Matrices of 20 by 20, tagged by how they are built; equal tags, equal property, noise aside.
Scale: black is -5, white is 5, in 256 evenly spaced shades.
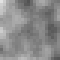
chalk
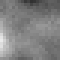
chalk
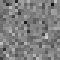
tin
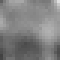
chalk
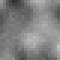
chalk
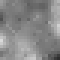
chalk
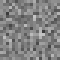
tin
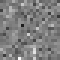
tin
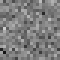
tin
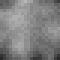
chalk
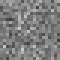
tin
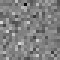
tin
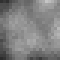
chalk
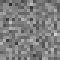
tin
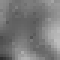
chalk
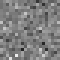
tin
